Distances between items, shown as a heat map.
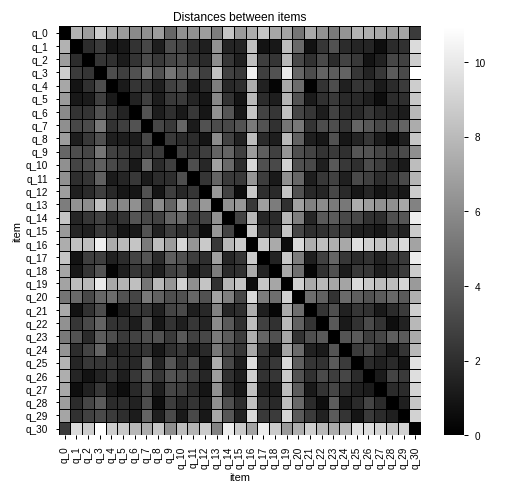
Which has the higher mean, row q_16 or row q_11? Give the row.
q_16
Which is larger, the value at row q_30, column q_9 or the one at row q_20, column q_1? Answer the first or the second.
the first
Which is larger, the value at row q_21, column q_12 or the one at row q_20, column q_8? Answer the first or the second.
the second
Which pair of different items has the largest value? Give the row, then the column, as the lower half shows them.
q_30, q_3
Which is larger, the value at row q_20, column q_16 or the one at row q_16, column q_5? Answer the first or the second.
the first
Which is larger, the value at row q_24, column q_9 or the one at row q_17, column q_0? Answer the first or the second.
the second
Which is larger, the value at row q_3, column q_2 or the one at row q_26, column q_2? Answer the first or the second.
the first
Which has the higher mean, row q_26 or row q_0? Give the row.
q_0
